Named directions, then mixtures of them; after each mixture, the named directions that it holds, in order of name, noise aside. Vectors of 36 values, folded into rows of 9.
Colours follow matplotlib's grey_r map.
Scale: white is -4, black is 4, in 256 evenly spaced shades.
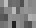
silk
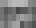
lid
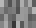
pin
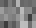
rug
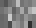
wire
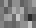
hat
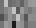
hat, silk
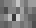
hat, lid, wire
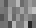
wire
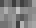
lid, pin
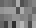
rug, silk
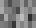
pin, rug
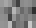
wire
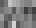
lid, pin, silk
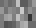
hat, rug, wire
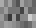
hat, wire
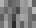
pin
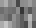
rug, wire
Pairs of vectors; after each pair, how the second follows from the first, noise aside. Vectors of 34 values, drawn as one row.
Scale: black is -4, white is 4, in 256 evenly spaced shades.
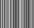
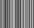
reversed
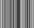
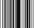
scaled up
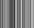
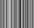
shuffled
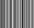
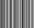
copied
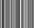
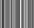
copied
